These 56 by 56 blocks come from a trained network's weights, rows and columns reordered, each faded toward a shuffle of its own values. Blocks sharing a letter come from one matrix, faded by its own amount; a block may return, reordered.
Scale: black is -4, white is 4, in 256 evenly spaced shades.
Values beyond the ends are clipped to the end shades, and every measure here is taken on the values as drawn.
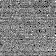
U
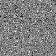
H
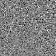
H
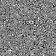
H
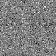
H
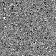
H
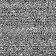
U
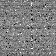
U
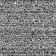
U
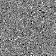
H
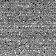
U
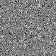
H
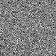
H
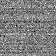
U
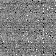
U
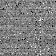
U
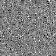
H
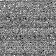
U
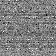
U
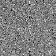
H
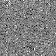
H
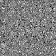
H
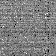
U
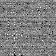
U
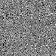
H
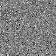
H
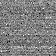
U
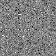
H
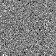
H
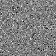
H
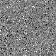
H
